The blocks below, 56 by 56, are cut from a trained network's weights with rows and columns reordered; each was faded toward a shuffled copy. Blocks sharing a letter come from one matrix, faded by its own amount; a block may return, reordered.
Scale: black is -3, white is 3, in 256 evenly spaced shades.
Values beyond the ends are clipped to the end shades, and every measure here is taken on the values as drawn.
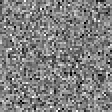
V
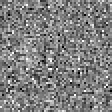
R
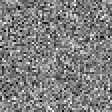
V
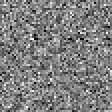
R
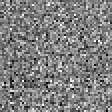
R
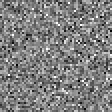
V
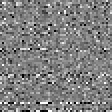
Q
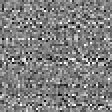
Q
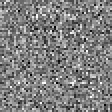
R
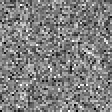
V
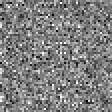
R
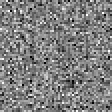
R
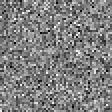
V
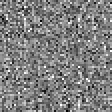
R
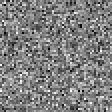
R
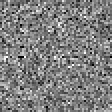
R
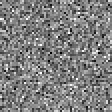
V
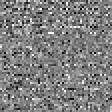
Q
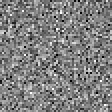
V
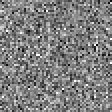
V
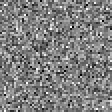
V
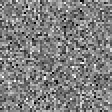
V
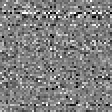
Q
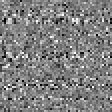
Q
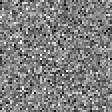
V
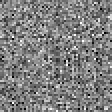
R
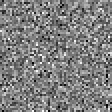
R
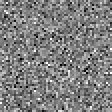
V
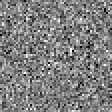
V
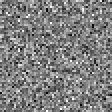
V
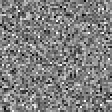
V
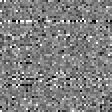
Q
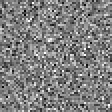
V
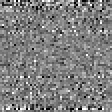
Q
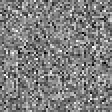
R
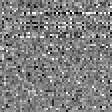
Q
